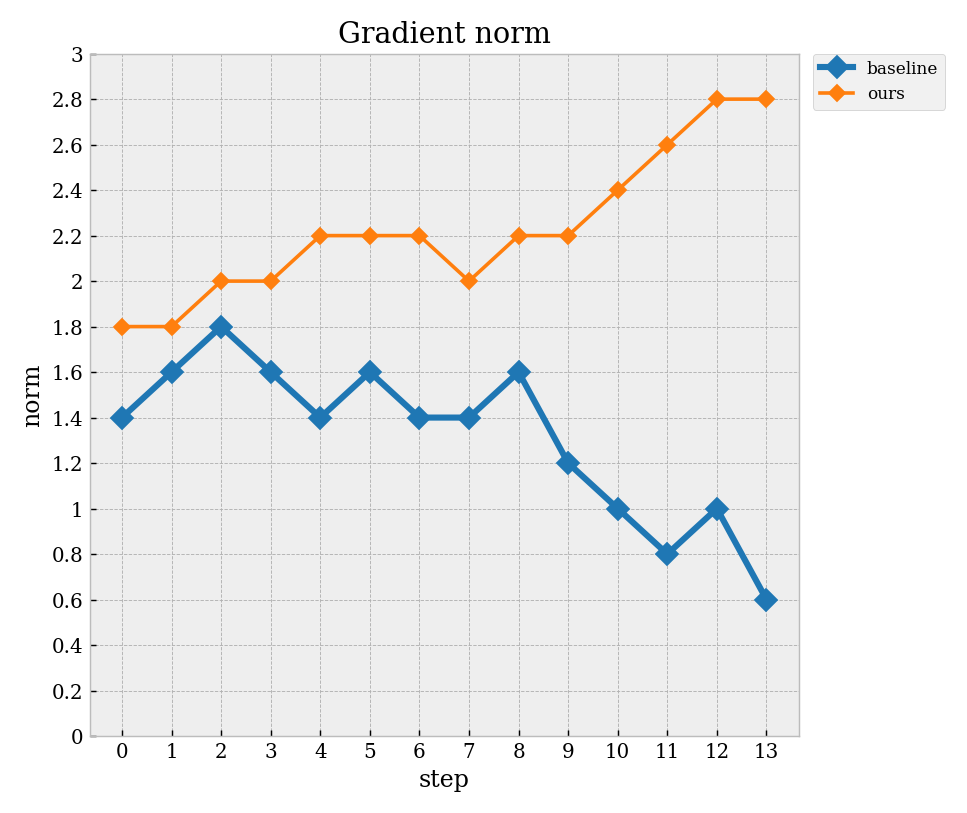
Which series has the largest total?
ours
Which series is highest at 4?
ours
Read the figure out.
Title: Gradient norm
x-axis: step, ticks 0 1 2 3 4 5 6 7 8 9 10 11 12 13
y-axis: norm, ticks 0 0.2 0.4 0.6 0.8 1 1.2 1.4 1.6 1.8 2 2.2 2.4 2.6 2.8 3
Legend: baseline, ours
Values:
baseline: 1.4 1.6 1.8 1.6 1.4 1.6 1.4 1.4 1.6 1.2 1 0.8 1 0.6
ours: 1.8 1.8 2 2 2.2 2.2 2.2 2 2.2 2.2 2.4 2.6 2.8 2.8
